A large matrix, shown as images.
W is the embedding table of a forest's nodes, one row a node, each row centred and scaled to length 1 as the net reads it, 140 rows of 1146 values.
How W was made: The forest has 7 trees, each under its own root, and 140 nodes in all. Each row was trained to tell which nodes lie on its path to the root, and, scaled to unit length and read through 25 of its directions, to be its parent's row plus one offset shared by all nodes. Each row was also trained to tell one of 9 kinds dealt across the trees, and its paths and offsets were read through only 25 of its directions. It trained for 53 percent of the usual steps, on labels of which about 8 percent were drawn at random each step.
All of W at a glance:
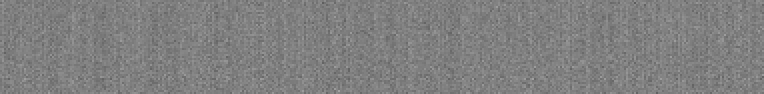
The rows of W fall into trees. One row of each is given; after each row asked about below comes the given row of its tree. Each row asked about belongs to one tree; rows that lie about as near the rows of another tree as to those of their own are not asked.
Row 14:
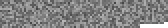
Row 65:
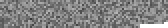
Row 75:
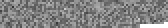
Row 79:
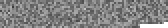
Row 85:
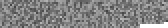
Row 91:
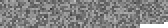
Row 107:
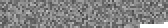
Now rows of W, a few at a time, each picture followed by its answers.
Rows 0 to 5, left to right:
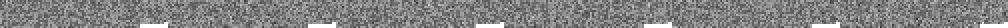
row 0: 85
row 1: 14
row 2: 75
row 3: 91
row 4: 107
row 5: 91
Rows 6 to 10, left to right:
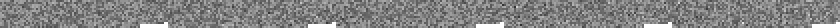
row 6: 79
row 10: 107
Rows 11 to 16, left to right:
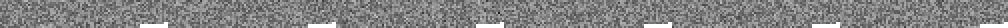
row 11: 14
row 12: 91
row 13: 85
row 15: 14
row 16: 91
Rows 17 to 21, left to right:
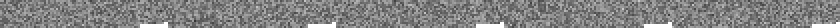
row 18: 107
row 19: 85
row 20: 65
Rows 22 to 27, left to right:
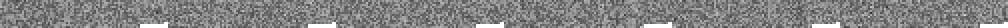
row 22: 85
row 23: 14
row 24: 85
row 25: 75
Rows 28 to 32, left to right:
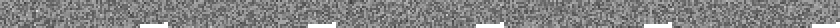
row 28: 79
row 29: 107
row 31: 85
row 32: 65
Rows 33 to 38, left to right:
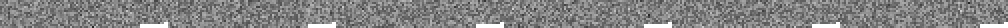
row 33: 91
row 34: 85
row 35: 65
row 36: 79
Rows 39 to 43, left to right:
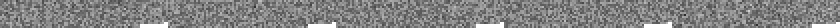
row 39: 91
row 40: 14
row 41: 65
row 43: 75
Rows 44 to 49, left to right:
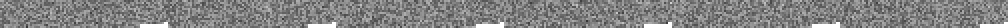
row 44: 85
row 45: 107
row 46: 91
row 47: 85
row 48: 91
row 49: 65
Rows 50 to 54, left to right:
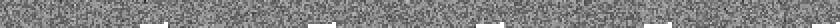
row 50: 79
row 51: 14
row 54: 91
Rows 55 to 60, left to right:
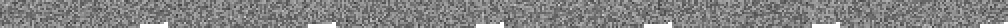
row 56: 75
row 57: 65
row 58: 65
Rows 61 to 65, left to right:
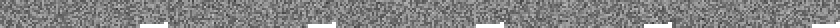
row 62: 107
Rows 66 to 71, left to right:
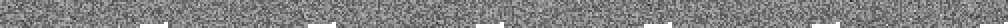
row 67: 85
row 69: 91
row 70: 107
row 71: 75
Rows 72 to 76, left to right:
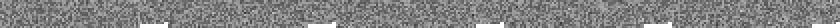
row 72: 65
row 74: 85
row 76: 85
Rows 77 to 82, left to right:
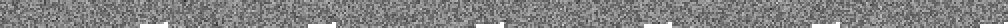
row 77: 85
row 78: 85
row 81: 107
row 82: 14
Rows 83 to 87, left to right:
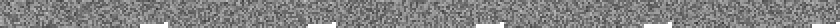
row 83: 91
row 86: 91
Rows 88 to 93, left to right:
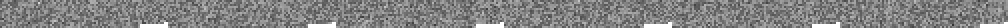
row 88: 107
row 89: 79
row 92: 14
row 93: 91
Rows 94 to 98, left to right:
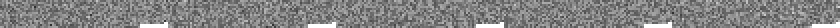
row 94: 65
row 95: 91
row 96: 79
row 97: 65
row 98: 91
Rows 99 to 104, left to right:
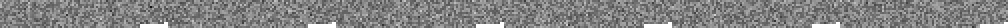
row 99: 14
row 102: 14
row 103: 85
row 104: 75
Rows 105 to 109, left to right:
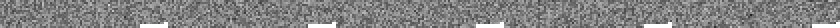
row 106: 85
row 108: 79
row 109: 91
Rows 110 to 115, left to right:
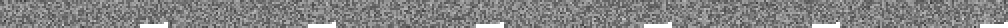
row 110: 107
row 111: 85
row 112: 75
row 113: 91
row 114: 91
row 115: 85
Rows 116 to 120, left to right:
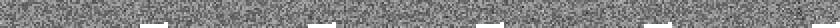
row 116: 14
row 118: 85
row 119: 107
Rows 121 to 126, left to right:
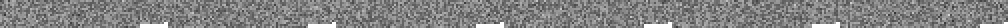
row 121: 91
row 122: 65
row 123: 65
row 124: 14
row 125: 85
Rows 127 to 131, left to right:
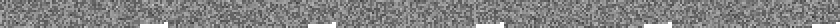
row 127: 85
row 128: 85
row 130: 107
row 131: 85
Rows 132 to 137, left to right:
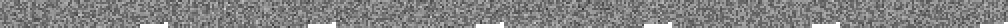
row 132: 14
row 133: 91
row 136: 75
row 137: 75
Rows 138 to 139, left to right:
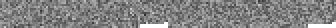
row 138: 79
